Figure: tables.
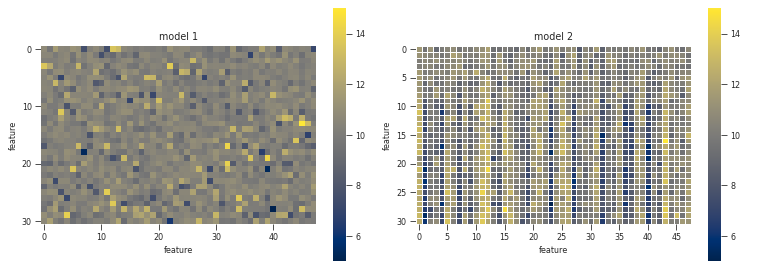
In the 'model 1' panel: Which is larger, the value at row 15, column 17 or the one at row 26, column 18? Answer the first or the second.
the first
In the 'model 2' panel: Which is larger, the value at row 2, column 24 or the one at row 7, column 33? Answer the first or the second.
the first
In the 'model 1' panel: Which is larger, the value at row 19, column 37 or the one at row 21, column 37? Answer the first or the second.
the first
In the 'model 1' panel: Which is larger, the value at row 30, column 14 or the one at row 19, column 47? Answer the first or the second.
the second
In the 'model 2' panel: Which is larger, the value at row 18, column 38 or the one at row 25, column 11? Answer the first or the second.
the second
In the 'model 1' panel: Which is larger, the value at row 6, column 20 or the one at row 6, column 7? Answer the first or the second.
the first
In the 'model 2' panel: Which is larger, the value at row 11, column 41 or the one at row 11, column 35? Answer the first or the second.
the second
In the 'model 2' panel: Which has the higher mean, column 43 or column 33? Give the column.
43
